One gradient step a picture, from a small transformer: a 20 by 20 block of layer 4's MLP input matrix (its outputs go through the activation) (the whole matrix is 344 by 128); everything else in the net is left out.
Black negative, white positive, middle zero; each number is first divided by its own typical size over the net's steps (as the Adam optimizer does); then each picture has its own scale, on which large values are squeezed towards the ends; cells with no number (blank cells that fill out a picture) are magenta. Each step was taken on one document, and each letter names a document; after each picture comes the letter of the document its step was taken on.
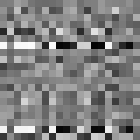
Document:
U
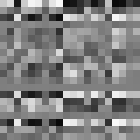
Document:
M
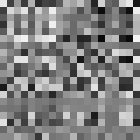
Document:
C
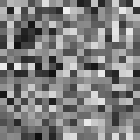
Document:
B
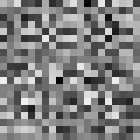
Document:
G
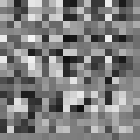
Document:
M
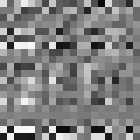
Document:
U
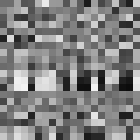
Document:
C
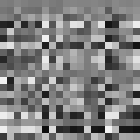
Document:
U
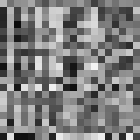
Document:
B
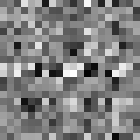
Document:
U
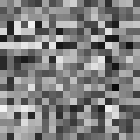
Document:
B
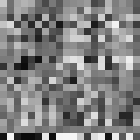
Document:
B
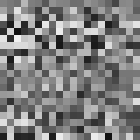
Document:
U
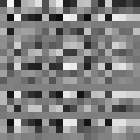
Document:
M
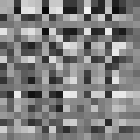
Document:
M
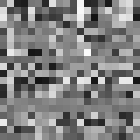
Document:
C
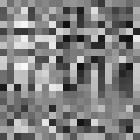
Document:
C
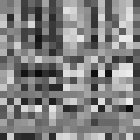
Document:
B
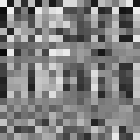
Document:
C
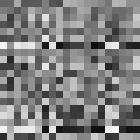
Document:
M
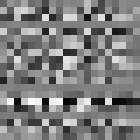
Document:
M
